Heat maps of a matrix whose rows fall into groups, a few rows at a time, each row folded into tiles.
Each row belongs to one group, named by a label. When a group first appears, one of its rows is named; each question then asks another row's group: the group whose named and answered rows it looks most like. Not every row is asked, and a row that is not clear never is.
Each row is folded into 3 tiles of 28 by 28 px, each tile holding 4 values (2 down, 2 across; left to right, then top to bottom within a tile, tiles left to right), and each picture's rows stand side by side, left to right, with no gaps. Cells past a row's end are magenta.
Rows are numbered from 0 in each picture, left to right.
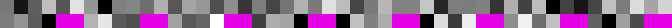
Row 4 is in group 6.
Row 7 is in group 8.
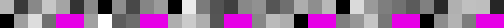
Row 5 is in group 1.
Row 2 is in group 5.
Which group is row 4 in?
5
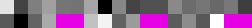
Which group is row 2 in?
6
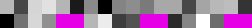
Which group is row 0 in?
1
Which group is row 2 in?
1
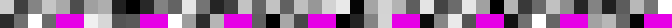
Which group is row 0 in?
1
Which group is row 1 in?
5
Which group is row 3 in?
8
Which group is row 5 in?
1
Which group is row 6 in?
1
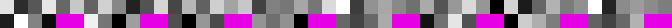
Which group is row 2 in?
8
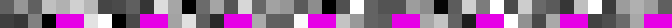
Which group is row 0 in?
8
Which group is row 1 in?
5
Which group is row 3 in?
6
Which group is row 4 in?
5
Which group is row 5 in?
8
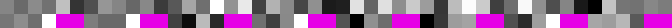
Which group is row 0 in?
6
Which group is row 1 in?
6
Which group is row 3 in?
6
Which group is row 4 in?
8
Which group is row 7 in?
5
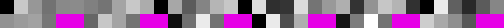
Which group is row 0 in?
5
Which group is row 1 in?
1
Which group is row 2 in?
1
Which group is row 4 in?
1
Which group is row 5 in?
5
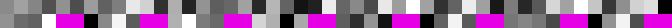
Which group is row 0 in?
6
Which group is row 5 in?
1
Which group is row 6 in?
8
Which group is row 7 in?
1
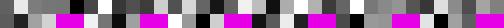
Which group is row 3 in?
1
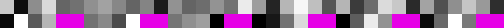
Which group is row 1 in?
6
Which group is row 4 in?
1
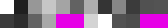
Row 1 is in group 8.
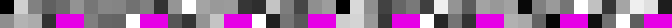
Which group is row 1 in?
6
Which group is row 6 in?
8
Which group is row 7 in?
1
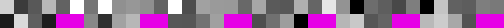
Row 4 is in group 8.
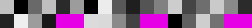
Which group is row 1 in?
5
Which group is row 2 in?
1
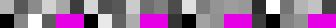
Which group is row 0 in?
1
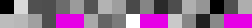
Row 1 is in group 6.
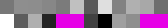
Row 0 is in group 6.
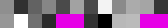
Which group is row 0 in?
8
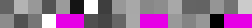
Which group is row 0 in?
6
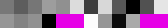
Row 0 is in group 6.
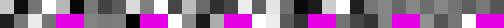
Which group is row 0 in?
1
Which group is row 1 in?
8
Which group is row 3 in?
5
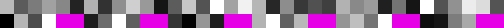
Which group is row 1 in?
1
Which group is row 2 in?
8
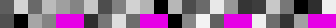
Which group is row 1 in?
1
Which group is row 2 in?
1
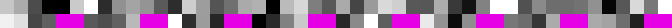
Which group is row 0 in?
5
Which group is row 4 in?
1
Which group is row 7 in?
8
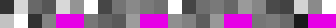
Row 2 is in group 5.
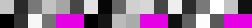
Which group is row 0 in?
1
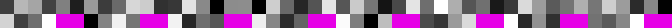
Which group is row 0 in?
6
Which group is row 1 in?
1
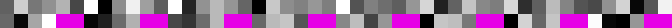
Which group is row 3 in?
5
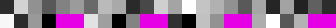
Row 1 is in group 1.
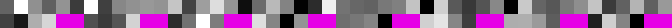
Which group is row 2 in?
1
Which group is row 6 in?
5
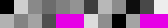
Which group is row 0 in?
5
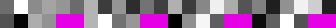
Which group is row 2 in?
1
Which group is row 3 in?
1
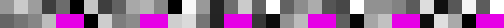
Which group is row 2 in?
5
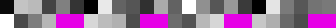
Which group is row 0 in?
6
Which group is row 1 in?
5
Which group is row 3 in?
5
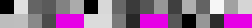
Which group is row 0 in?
5
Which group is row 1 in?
5
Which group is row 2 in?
8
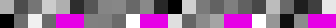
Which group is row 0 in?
1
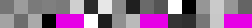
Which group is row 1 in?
6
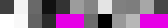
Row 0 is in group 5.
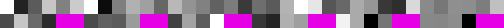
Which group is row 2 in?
6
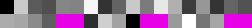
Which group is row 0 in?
5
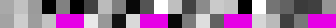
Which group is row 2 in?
1
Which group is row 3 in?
5
